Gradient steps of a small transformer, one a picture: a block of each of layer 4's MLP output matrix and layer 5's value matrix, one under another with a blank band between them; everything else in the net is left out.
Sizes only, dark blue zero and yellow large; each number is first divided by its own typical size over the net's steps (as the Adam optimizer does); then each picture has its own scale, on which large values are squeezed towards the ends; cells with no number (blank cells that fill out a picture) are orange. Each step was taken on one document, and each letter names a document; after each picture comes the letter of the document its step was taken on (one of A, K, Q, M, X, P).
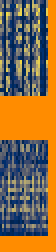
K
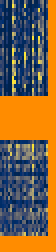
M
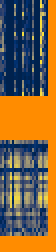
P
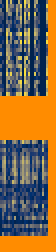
K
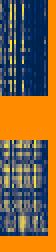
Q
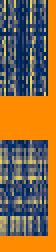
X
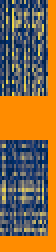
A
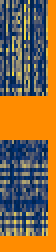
A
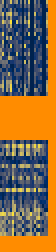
A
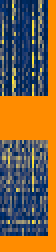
M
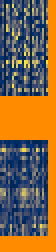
A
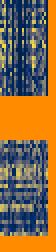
X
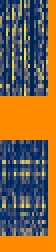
A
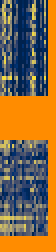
X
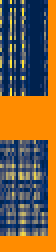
Q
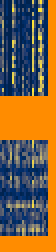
M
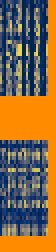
K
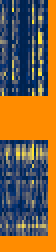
M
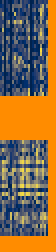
A
